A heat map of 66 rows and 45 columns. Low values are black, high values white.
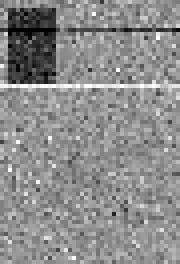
Ninth with the lowest average: top left. Odd patch: lower, in the top left. Odd lines: rows 8 and 22. Stripes: none.
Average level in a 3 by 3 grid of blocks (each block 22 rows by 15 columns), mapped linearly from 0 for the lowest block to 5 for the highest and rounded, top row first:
055 / 555 / 555
